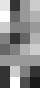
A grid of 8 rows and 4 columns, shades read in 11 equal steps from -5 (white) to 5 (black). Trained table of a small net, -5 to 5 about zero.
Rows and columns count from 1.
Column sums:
-6 -2 -2 -5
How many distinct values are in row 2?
4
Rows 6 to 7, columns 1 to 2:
-1 -1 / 3 -3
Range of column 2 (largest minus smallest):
8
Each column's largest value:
3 3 2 4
